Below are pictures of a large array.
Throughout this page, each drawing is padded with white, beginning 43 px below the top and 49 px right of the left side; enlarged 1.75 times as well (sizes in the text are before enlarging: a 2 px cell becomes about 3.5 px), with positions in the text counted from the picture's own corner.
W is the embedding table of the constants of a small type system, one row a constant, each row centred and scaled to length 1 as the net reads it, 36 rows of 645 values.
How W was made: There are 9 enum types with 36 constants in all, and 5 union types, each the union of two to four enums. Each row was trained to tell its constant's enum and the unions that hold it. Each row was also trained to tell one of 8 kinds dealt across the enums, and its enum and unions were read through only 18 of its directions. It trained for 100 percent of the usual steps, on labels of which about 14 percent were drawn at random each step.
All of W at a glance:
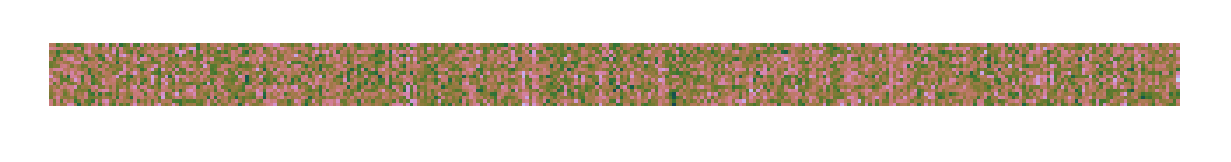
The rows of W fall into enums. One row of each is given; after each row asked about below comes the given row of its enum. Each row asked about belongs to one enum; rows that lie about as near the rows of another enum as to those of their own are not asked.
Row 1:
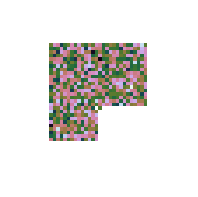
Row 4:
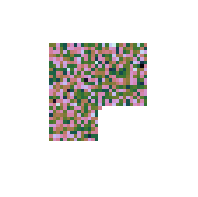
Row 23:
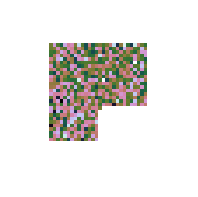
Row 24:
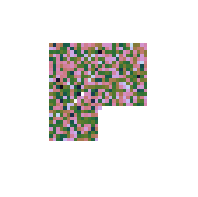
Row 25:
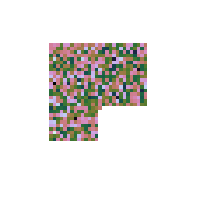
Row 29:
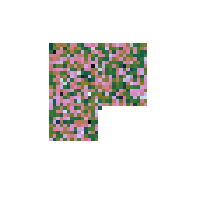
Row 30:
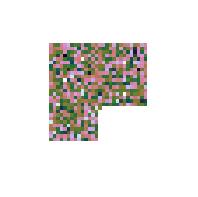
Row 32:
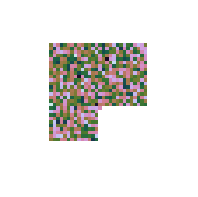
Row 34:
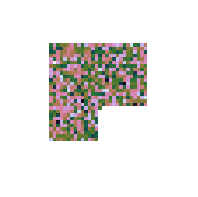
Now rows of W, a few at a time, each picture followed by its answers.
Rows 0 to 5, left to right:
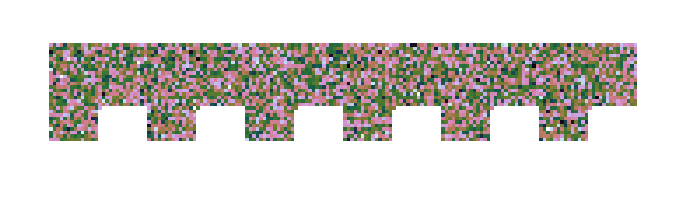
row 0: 34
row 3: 25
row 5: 30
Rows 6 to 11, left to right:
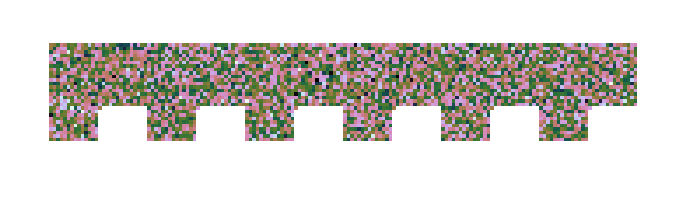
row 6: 32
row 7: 24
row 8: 24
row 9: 25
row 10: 4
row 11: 24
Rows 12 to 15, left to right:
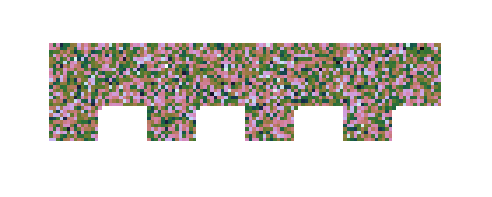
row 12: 34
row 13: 29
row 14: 29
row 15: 23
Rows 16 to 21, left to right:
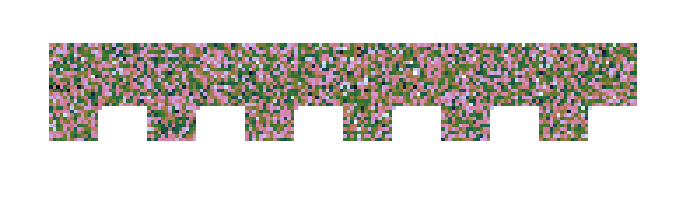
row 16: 32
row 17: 24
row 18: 1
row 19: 30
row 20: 4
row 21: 23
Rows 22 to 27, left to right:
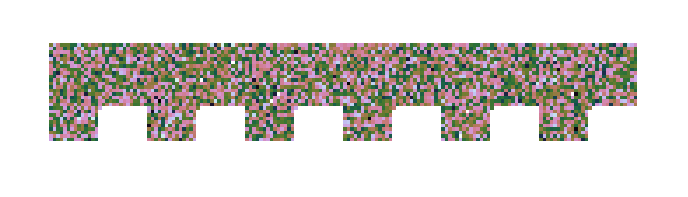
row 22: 32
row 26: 29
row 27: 25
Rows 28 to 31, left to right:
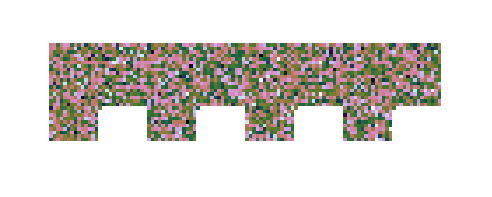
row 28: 30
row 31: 29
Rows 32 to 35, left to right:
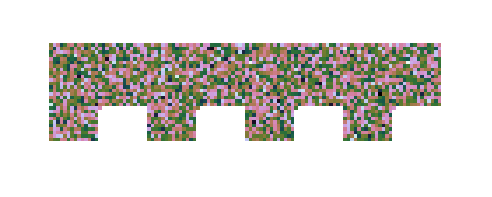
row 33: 34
